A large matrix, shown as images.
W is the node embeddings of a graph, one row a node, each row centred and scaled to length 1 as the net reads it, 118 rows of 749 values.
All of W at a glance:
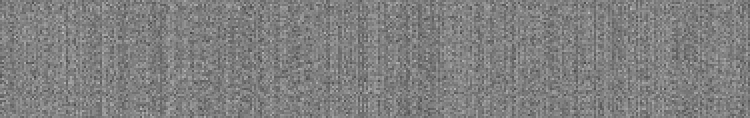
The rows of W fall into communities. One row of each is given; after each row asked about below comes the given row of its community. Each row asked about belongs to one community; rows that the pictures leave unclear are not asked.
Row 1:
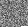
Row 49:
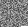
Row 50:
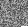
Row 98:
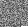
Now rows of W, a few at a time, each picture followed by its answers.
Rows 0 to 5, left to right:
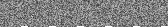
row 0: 98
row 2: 49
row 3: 50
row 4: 98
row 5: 98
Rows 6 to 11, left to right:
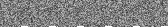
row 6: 50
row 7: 50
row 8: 50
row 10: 50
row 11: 1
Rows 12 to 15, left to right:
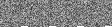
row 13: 1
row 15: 49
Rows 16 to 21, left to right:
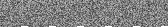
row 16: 98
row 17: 98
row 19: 1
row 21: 98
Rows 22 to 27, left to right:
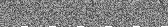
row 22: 50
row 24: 50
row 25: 1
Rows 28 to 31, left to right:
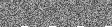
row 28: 98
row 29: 50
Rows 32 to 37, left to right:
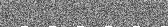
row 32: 1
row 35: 50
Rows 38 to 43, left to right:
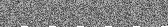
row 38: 98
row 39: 98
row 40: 49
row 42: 49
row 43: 1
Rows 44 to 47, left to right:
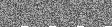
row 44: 50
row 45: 98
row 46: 50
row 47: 1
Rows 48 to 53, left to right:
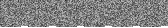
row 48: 50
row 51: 49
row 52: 1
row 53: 49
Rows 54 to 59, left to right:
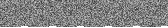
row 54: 50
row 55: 1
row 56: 50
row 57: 49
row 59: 50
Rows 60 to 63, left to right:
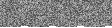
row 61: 98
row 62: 50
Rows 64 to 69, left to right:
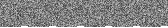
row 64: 50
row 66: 50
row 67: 50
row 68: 98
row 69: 49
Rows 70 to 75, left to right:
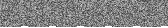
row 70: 98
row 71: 98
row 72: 49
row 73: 98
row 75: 98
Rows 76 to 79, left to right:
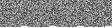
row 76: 98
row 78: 98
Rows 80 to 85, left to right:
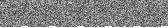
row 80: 50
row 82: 50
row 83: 50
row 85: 98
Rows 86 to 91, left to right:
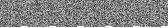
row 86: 49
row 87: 1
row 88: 50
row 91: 98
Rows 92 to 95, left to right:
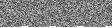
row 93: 1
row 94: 1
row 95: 98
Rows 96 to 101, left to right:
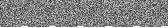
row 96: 50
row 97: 50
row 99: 49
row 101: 50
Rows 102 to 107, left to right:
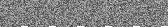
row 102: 98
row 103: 49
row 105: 98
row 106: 98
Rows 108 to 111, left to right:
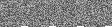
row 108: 98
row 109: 50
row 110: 49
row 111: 49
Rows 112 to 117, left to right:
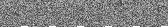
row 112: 49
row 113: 98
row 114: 50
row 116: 1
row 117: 49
